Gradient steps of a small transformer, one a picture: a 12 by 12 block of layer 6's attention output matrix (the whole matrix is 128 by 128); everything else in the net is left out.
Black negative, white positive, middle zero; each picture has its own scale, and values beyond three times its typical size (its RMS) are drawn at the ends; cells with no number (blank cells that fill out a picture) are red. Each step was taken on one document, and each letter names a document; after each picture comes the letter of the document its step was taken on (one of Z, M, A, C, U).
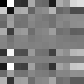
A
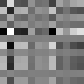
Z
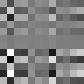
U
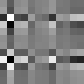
A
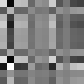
A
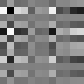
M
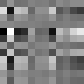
Z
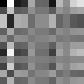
A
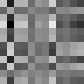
U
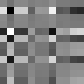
M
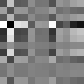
Z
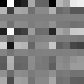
Z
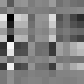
U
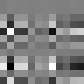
M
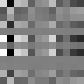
U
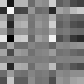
U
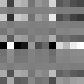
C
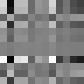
A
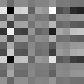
M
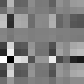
A
